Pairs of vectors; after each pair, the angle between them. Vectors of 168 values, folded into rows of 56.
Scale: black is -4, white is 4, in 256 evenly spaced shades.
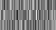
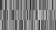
partly opposed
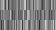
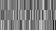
partly opposed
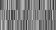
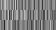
orthogonal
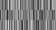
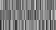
orthogonal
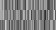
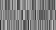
partly aligned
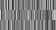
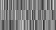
partly opposed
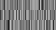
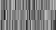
orthogonal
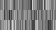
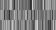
nearly parallel
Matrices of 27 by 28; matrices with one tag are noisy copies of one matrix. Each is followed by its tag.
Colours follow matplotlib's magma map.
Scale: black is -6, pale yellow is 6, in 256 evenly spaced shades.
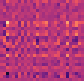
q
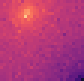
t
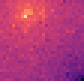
t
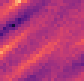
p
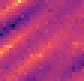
p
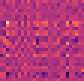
q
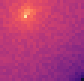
t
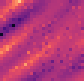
p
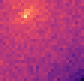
t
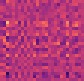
q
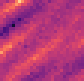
p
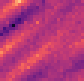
p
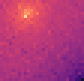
t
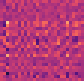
q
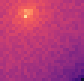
t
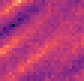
p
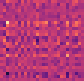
q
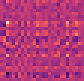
q
